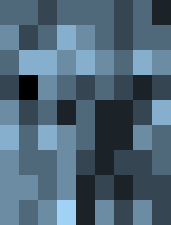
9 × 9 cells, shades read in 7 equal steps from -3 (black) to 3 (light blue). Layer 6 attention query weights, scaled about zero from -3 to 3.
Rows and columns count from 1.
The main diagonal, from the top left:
0 -1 2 0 0 -2 -1 -1 -1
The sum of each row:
-4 2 11 -8 -5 2 -3 -4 3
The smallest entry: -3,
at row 4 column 2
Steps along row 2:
down up up down down down up same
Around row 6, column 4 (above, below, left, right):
-2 1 2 0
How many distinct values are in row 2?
4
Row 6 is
2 0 2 1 0 -2 -2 1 0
